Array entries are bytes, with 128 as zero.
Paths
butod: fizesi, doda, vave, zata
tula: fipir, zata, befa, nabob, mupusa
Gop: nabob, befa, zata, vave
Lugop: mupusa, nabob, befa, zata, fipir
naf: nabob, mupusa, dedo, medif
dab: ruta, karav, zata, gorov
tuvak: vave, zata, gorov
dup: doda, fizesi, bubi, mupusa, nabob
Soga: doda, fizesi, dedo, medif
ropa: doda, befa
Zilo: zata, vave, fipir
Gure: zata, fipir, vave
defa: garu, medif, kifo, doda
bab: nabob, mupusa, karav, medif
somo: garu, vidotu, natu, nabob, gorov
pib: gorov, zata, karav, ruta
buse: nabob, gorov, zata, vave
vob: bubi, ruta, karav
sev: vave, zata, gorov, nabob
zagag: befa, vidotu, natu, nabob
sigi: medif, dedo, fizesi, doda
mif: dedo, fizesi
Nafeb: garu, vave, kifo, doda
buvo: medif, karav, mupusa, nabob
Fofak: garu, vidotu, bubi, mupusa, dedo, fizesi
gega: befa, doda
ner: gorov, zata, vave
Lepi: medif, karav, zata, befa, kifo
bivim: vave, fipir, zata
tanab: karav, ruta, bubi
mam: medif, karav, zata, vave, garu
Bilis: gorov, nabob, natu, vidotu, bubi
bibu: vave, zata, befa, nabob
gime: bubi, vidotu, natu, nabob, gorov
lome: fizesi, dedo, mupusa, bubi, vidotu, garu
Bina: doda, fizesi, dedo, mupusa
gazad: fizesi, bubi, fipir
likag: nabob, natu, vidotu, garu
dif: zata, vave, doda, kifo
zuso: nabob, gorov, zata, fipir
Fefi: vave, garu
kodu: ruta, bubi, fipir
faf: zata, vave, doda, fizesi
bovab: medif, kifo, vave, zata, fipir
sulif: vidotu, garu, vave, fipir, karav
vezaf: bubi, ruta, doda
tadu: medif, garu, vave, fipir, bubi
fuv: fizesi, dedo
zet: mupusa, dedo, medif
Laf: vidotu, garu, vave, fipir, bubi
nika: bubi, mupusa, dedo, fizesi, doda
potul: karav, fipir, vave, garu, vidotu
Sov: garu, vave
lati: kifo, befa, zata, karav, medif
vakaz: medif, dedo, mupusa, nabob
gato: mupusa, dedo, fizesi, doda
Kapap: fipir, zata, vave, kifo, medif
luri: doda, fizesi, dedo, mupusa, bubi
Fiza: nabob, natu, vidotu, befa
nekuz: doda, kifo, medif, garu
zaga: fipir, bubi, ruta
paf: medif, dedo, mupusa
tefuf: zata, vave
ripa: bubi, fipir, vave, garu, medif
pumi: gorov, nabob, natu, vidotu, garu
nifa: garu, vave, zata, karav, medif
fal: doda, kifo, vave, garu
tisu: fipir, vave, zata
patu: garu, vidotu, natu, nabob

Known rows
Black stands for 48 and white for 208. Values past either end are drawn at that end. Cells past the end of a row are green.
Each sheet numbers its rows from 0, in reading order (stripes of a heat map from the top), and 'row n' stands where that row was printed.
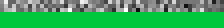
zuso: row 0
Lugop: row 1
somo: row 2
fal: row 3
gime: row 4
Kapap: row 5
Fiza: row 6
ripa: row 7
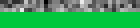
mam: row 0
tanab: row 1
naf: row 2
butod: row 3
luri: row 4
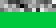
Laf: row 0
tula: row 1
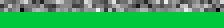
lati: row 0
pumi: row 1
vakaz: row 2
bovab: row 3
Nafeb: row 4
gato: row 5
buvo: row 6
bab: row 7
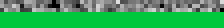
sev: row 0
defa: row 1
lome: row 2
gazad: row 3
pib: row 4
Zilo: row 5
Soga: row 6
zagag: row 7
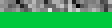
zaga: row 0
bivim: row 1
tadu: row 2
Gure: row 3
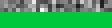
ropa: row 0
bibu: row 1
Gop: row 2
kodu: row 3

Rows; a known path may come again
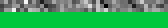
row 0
patu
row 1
likag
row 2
Fefi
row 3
tadu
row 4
zaga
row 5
Sov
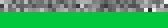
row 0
Lugop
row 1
tefuf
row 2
zet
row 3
paf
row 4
mif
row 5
tula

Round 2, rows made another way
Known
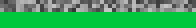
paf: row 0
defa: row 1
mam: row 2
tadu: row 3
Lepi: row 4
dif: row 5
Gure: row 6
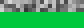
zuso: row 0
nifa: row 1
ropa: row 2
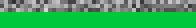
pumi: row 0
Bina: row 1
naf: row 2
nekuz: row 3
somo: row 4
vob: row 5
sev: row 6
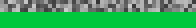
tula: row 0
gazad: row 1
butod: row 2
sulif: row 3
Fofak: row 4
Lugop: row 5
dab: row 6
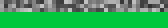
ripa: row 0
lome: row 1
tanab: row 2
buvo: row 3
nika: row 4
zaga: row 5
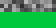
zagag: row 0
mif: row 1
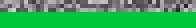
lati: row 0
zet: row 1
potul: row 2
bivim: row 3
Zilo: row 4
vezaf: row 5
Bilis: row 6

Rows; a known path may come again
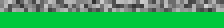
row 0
gime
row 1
zet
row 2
tisu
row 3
nekuz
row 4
bivim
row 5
patu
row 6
tefuf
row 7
fal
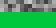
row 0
tula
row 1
Soga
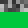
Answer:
Laf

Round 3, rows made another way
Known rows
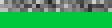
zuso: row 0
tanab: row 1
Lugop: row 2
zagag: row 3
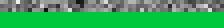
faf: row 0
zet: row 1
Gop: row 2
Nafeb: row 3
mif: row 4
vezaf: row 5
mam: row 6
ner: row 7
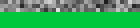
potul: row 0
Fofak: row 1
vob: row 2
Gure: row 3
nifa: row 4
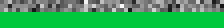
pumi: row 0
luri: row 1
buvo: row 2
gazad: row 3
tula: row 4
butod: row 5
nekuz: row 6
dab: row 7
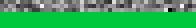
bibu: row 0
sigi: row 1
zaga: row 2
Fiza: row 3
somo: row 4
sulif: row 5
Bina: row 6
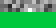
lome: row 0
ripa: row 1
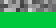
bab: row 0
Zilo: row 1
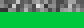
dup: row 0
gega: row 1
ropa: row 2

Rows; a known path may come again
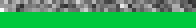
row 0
ripa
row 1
Nafeb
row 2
patu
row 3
Bilis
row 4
gega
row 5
tefuf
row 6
buse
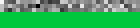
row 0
gazad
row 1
likag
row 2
nika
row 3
defa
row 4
tisu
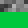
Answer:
vakaz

